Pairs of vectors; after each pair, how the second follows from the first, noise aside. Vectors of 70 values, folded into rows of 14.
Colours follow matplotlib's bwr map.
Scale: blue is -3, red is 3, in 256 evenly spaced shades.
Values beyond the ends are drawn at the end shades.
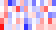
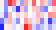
negated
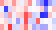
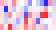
sign-scrambled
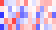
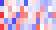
negated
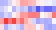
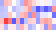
sign-scrambled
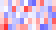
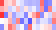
shuffled
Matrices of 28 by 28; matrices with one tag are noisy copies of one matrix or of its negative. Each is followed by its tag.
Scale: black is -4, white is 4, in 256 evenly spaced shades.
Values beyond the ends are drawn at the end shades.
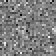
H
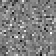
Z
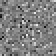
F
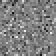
Z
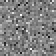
H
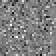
Z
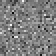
Z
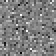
H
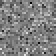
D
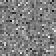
H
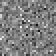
F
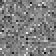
D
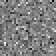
H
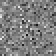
F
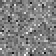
D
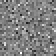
H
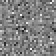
H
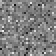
D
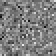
F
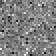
D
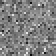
D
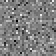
H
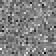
D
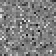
F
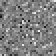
F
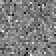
D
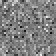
Z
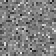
H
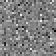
H
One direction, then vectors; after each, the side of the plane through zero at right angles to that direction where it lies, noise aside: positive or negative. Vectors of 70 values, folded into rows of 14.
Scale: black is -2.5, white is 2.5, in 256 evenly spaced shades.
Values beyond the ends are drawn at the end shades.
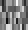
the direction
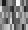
positive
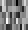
negative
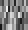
positive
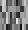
negative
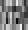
positive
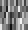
negative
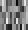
negative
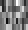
positive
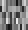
negative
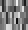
positive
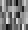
negative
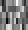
positive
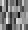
negative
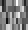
positive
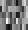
negative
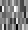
negative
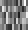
negative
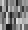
negative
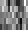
negative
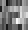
negative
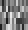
positive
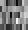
negative
